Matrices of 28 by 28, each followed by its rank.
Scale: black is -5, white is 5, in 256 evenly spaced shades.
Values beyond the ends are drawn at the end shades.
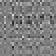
three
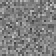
full rank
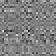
three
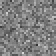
full rank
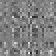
three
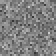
full rank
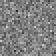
full rank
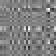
two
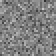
full rank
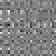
three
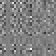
three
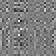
three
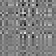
two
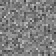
full rank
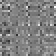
three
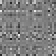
three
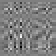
two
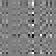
two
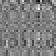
three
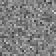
full rank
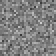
full rank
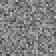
full rank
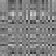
two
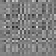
two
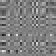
two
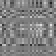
two
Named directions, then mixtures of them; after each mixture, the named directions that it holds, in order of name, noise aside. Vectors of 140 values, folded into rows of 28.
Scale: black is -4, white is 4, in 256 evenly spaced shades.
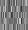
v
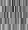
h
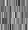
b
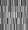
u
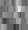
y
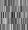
b, v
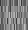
u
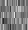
b, y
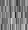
b, u, y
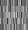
u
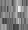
y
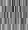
h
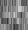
u, y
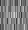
u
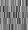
u, v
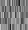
b, h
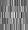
b, u, v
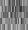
h, v, y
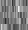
h, y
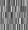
v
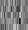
v, y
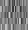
h, v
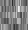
h, u, y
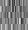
h, v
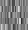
h, v, y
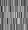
u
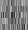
b, u, v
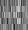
u, v, y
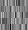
b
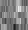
y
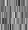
b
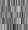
b, v, y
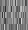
v
